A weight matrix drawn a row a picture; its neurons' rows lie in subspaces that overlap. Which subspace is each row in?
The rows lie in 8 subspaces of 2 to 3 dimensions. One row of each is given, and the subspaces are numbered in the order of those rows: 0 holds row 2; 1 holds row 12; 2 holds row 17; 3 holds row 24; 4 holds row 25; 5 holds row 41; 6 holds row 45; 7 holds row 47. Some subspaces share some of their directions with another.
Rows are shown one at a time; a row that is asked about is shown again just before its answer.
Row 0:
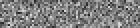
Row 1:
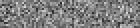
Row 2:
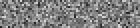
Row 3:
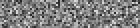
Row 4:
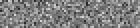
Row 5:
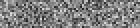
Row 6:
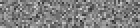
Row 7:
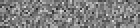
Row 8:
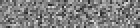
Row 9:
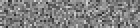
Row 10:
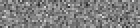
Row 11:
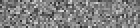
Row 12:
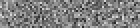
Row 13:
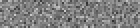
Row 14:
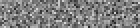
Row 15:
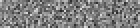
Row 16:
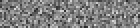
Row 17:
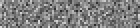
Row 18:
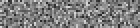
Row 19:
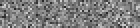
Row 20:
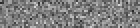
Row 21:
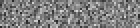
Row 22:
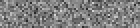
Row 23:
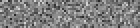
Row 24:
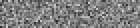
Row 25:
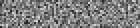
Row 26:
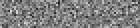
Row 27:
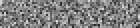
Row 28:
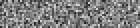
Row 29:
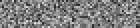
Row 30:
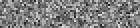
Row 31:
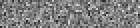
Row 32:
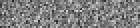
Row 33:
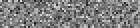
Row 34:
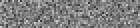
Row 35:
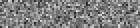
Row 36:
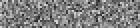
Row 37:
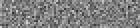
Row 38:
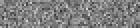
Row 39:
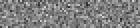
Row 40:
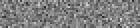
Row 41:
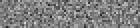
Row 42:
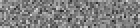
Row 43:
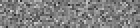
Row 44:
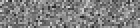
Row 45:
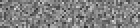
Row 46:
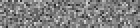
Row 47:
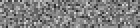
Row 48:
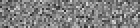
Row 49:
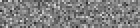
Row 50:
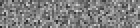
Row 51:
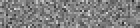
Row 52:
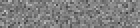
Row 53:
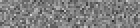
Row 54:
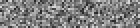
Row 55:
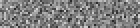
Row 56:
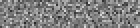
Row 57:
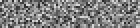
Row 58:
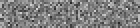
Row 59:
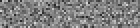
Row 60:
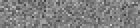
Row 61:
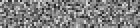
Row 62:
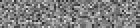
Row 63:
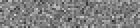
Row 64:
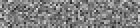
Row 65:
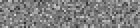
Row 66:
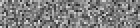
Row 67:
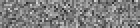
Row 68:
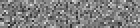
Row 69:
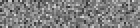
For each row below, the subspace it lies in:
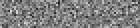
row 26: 4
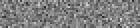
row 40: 0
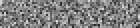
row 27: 3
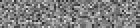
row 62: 7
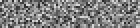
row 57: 7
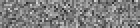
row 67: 0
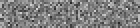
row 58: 2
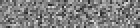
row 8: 5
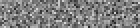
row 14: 4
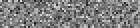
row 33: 6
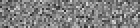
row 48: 1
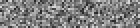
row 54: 5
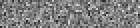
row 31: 5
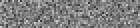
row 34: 3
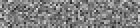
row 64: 2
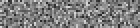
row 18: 7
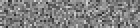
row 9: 7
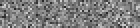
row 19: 0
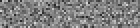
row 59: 3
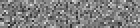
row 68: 2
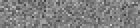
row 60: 4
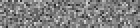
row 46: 6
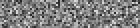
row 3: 4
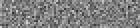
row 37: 4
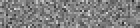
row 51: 0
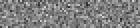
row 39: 0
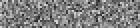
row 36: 1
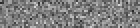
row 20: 6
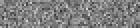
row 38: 1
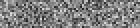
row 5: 1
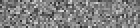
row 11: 6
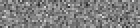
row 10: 0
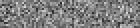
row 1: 3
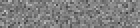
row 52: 2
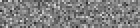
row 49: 3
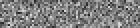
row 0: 2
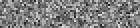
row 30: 0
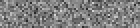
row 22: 1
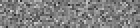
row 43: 6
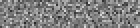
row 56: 5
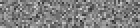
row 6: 6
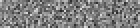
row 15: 5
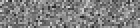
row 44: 5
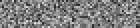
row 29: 7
